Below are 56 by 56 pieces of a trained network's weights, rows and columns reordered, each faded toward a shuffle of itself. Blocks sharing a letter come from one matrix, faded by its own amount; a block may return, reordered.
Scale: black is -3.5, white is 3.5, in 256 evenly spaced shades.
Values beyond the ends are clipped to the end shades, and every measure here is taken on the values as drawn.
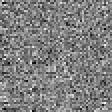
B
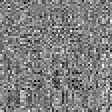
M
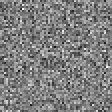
B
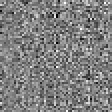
M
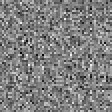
B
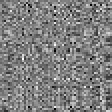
M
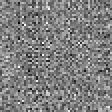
M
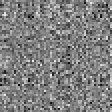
M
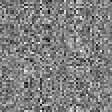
M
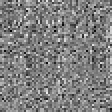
M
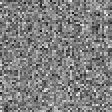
B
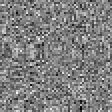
B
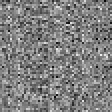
M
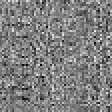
M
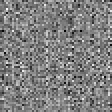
M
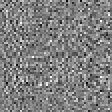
M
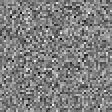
B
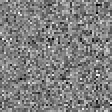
B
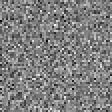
B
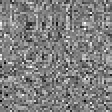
M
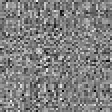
M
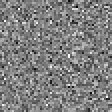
B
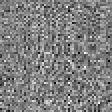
M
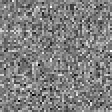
B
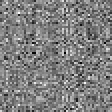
M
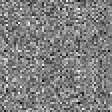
M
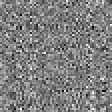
M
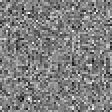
B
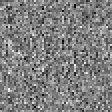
B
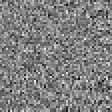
B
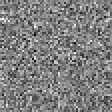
B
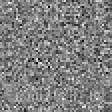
B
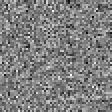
B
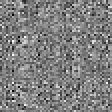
M
